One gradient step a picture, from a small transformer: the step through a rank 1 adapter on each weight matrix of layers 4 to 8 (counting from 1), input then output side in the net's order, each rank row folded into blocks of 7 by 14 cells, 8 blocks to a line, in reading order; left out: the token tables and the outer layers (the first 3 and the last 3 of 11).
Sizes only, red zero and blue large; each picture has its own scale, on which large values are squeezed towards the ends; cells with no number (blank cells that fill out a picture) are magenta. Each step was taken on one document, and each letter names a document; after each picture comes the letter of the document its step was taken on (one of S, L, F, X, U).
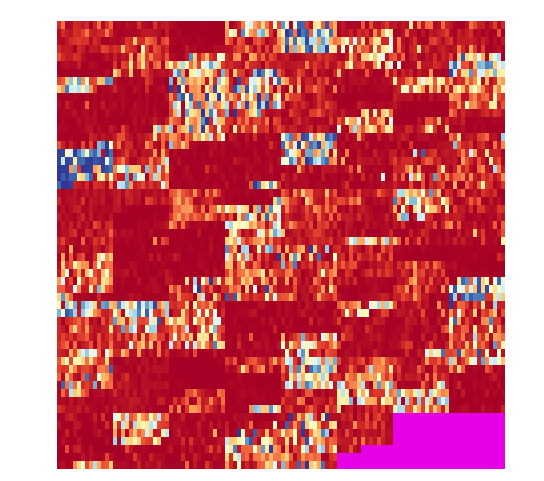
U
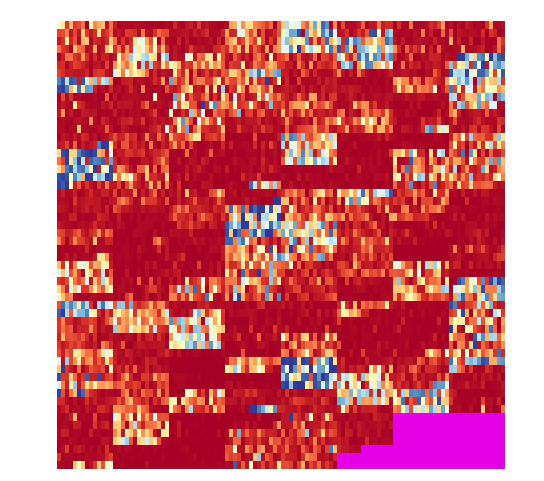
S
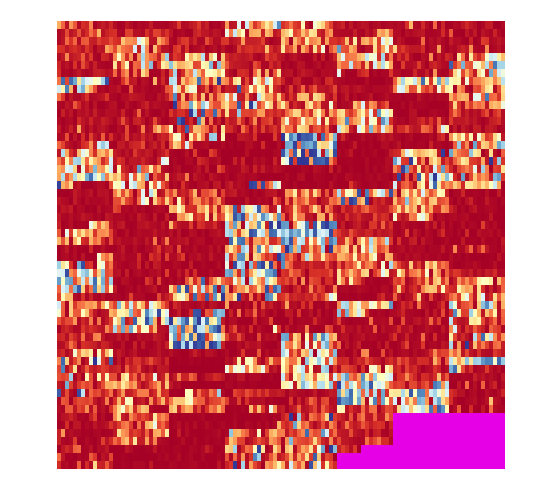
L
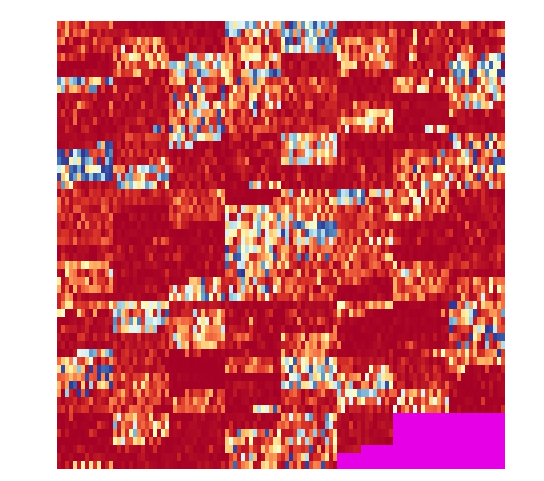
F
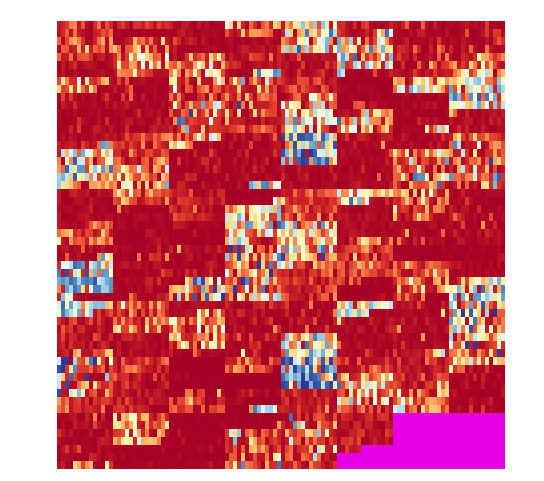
L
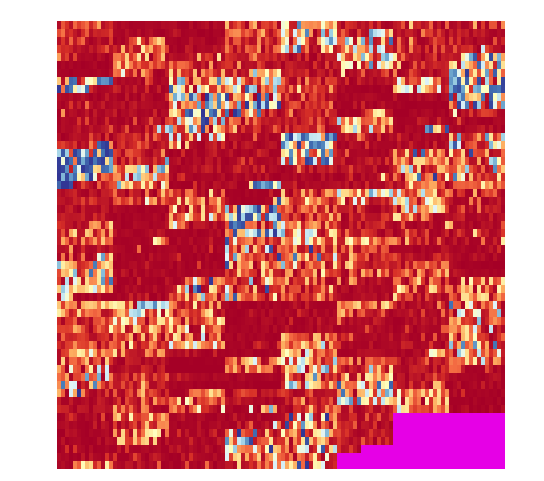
U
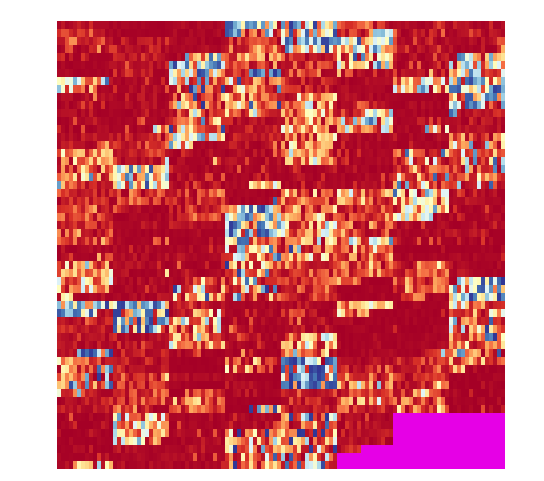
F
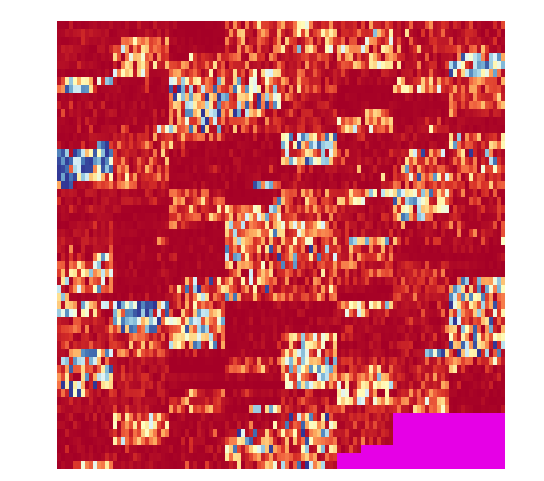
U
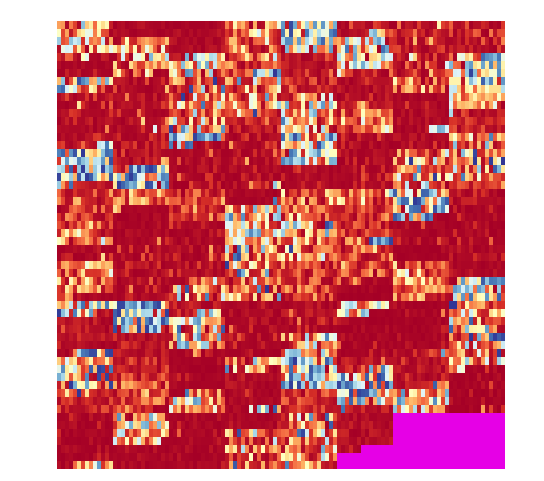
F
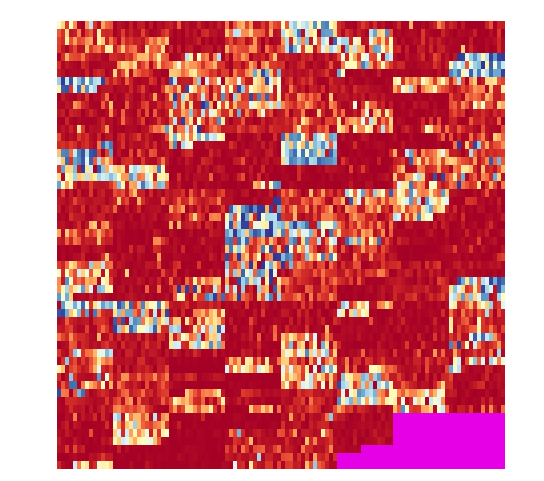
S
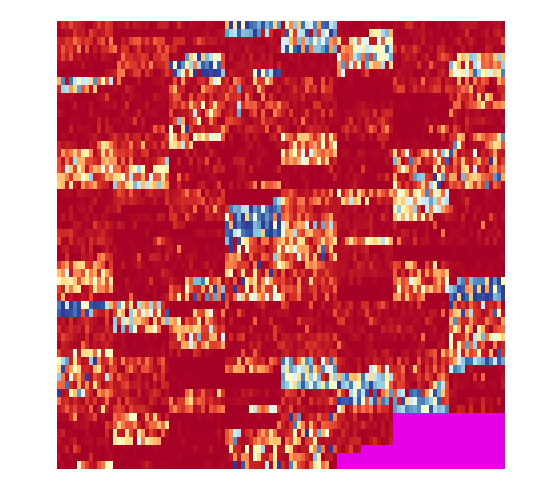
L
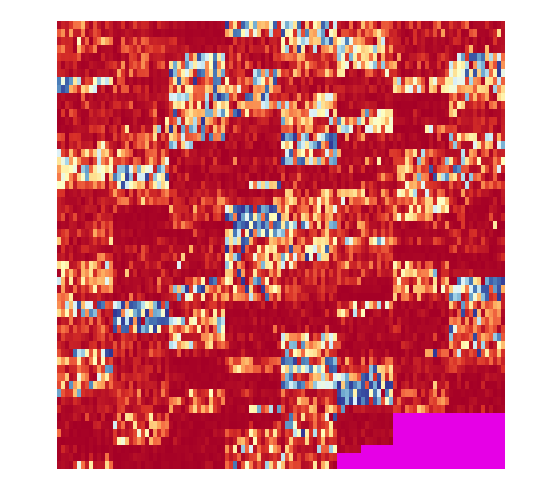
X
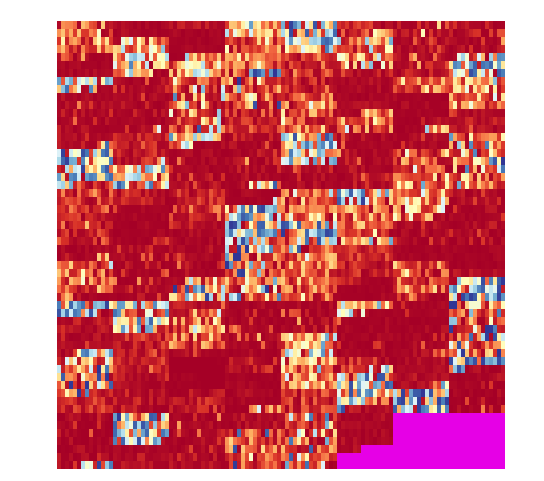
F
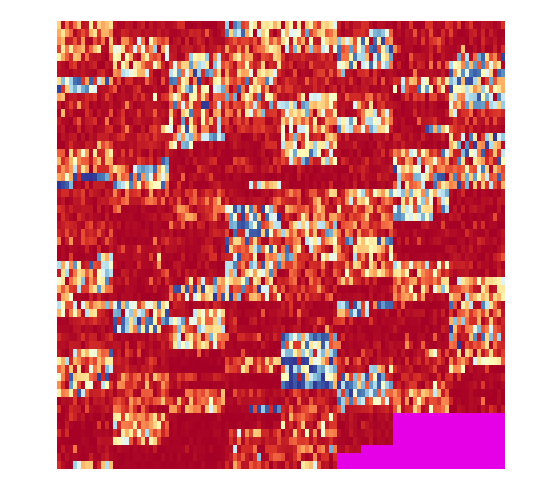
S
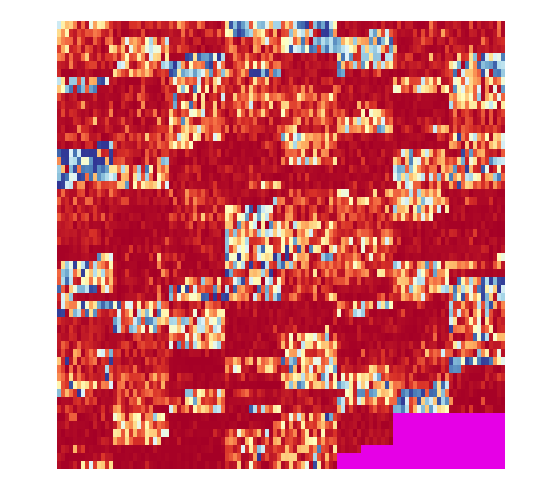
S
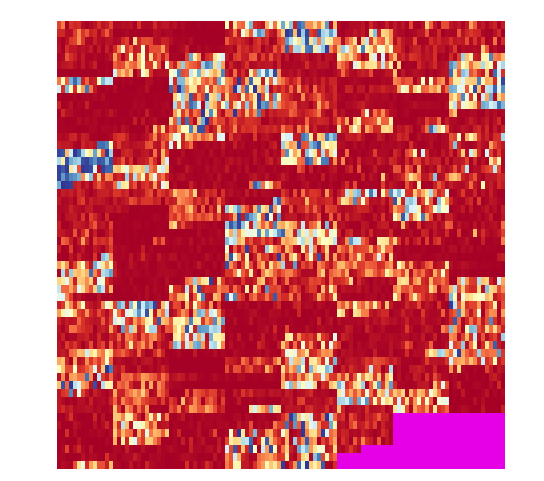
U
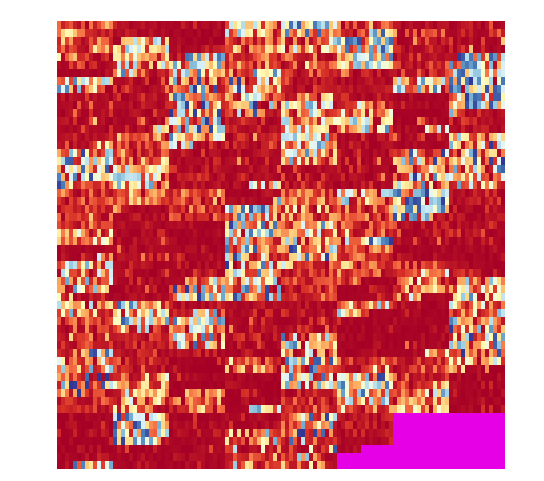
F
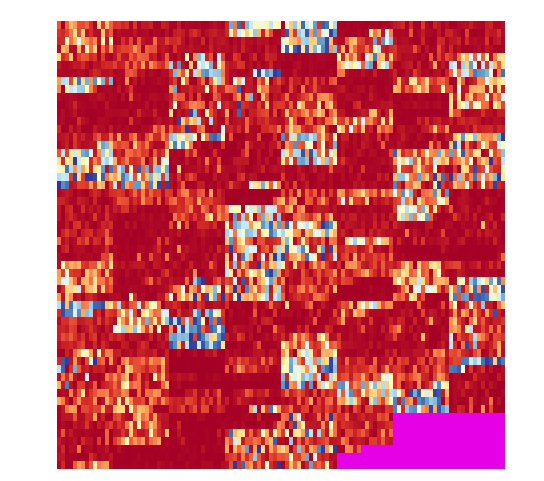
L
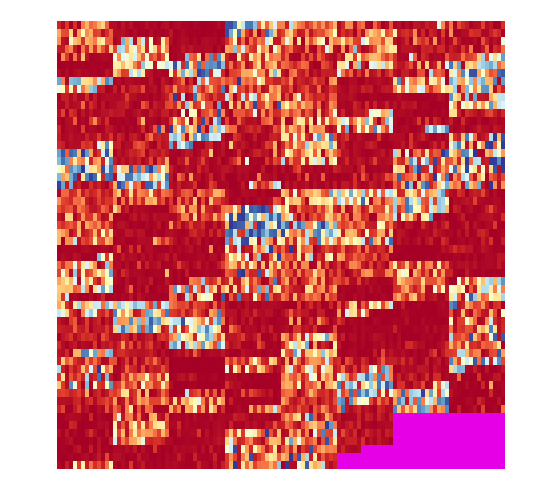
F
